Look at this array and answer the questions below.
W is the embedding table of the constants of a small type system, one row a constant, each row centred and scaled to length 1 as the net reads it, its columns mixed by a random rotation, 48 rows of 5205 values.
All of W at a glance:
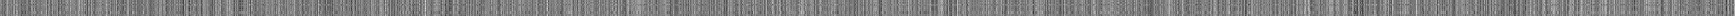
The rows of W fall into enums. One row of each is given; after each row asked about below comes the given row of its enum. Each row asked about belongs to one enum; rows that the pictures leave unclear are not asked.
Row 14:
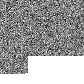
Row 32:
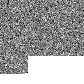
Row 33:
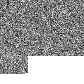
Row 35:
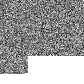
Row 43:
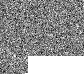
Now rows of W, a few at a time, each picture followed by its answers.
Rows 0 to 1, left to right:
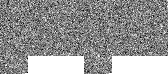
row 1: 43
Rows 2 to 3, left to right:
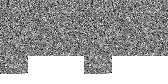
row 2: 32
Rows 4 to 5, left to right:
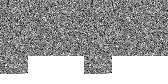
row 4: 32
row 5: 32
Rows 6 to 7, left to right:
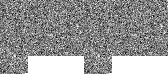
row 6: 43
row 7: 43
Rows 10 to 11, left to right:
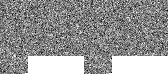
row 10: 43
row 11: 32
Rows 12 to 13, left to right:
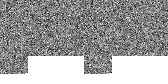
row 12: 14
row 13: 32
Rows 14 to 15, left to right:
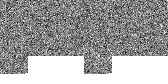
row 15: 43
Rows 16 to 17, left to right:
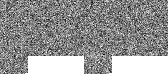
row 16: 14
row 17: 33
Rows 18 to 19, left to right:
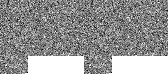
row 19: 32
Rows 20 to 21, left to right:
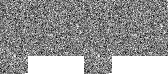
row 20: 43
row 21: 43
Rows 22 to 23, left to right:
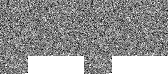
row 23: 32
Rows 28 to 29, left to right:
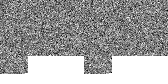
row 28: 35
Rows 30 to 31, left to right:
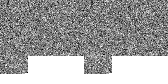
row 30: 32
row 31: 33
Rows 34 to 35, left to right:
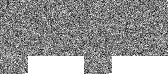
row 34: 33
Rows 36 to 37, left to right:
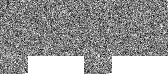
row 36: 33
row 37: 43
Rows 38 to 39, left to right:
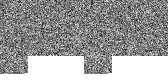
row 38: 35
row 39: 33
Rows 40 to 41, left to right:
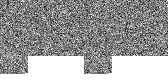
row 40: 33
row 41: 35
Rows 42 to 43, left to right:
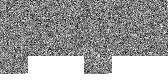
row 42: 14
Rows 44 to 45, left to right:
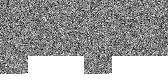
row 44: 32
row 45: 14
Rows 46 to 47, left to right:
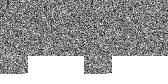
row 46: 33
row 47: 32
